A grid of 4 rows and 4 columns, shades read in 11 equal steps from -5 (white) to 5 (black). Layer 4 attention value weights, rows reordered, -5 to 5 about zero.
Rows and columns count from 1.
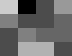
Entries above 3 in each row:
1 0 0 0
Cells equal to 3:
0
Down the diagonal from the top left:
-3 2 1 2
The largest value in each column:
2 5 2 2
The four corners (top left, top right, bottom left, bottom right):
-3 -1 2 2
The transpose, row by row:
-3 0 2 2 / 5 2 0 -2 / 2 2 1 -2 / -1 1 1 2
